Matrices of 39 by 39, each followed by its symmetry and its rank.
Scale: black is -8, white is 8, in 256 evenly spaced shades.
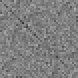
symmetric, full rank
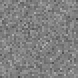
symmetric, full rank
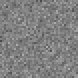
symmetric, full rank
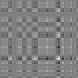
symmetric, rank one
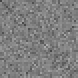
symmetric, full rank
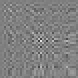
symmetric, rank three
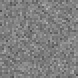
neither, full rank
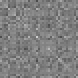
symmetric, rank three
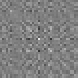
symmetric, rank three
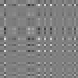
symmetric, rank one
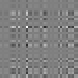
symmetric, rank one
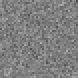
neither, full rank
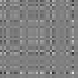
symmetric, rank one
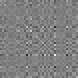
symmetric, rank three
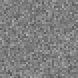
neither, full rank
